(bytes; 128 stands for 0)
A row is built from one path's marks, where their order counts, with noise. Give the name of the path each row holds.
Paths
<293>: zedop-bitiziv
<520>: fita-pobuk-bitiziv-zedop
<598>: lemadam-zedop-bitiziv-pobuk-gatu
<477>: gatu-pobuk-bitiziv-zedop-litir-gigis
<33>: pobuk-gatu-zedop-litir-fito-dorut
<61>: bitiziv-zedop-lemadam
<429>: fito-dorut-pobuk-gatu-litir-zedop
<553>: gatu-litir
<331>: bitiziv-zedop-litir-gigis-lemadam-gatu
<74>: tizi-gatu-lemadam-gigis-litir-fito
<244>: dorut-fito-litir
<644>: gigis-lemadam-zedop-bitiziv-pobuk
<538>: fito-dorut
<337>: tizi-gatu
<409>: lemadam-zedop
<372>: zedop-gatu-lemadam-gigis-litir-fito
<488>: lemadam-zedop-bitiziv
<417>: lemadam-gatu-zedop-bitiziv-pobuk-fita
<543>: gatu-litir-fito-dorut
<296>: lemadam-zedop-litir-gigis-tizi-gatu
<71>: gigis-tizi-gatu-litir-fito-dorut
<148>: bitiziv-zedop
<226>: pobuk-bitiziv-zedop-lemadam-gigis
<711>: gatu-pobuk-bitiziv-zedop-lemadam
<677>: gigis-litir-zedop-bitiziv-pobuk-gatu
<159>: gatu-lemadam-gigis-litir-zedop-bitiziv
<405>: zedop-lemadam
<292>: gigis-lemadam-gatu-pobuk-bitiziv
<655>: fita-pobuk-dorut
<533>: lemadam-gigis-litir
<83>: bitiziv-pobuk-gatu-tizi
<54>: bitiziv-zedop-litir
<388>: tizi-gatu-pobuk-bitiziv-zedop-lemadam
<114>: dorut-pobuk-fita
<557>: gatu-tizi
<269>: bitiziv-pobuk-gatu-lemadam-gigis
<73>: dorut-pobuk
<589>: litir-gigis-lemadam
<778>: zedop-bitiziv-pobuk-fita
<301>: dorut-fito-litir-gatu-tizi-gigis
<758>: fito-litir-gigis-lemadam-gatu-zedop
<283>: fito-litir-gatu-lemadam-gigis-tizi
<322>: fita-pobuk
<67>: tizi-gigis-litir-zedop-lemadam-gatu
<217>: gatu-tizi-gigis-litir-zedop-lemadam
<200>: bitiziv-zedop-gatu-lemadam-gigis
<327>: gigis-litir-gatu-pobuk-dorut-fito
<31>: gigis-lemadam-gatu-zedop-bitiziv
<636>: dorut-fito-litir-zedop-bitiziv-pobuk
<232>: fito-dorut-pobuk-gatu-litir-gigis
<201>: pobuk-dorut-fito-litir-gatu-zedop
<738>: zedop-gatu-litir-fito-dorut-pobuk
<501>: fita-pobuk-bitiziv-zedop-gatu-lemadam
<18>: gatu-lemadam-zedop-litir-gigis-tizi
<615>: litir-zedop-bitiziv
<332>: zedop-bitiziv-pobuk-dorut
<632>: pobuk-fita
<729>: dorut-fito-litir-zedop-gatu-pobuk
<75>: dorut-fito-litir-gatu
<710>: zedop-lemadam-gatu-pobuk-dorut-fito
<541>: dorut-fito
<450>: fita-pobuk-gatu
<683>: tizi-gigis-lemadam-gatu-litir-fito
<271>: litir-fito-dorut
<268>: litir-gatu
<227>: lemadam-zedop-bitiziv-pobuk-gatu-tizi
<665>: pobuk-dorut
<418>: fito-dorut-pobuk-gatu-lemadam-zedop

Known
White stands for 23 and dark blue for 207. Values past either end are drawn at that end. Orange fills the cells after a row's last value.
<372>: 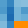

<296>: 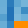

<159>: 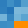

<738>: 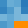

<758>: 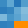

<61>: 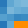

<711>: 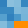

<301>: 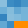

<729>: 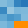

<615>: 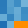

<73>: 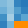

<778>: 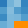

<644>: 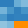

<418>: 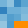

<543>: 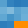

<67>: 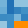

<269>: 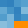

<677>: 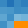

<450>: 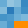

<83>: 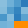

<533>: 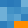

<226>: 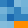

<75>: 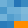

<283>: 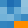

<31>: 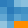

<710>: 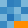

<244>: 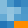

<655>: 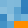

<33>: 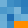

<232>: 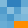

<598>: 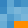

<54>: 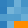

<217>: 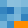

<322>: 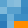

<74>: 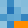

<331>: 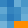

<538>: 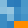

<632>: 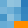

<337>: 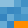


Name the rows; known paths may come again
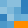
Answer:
<655>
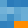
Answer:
<543>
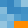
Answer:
<292>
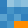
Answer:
<409>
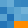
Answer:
<268>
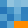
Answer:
<405>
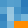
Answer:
<332>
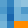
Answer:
<372>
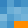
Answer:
<598>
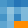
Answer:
<636>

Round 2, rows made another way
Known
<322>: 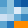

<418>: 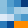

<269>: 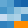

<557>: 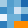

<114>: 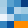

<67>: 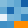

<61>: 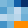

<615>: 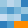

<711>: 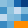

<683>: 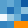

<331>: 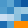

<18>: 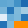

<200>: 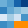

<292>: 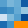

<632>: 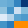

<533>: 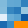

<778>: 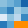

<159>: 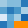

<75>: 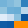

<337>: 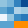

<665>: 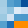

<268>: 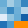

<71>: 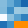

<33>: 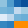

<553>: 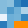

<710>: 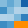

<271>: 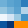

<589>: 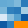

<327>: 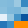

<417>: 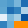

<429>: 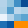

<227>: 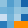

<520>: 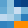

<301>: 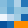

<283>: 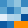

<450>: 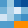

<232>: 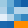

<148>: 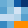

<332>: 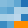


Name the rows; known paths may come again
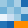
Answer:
<729>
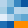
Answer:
<429>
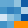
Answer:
<31>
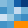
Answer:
<388>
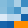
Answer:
<636>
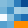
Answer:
<337>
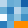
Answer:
<217>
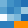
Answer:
<74>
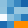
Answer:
<71>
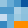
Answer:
<405>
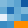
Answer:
<67>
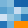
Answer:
<477>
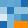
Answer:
<296>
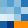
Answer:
<244>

